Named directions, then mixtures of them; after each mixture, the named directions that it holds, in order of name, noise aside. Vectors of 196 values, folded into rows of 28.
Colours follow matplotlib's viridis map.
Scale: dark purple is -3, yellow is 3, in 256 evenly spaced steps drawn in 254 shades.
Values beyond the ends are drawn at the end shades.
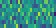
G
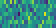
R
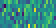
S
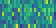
G, S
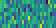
R, S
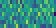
G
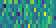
R, S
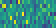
G, S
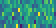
G, S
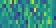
R, S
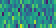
G, S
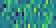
S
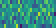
G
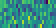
R, S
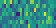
R, S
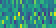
G, R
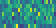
G, S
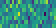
R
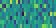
G, S
